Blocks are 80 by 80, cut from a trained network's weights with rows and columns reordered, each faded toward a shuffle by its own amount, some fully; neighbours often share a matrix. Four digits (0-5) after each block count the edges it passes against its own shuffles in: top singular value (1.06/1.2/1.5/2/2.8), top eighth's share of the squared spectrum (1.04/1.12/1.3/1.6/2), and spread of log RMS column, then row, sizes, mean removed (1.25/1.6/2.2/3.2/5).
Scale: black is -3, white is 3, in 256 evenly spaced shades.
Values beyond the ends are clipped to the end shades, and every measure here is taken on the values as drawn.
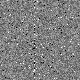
2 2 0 0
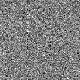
3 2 1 0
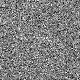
0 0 0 0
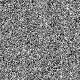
2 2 0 0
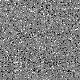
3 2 0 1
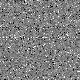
3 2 0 1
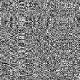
4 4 2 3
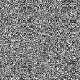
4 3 2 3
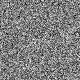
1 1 0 0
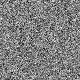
0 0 0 0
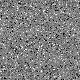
2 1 0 0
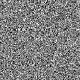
3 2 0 1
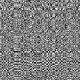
5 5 2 4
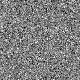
3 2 0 1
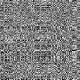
5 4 2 3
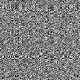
4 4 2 2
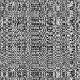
5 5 2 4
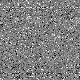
3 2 0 1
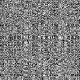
4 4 1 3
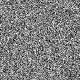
2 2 0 0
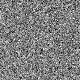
2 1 0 0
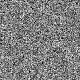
2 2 0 0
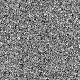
2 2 0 0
